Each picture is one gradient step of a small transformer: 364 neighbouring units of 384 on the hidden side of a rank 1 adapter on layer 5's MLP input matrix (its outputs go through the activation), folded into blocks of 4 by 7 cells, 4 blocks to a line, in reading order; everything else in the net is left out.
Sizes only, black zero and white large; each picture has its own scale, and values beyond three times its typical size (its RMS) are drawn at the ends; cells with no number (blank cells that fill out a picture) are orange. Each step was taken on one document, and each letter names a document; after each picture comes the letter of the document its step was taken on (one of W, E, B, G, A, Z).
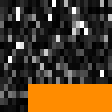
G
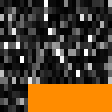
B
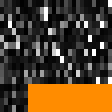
B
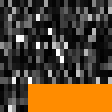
B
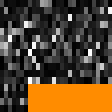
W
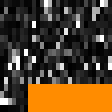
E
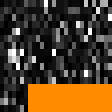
E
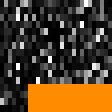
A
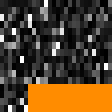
B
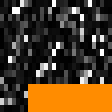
A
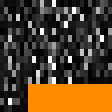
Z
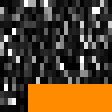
E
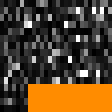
W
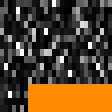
G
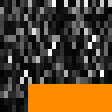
G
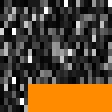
B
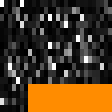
Z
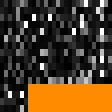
A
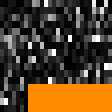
E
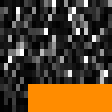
G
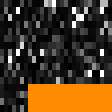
A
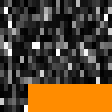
B
